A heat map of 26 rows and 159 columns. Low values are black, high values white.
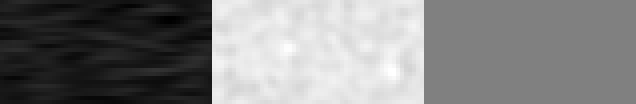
The table splits into one row of 3 panels. Panel 1,1: very low, streaked across, faint in contrast. Panel 1,2: very high, blotchy, faint in contrast. Panel 1,3: middling, flat.
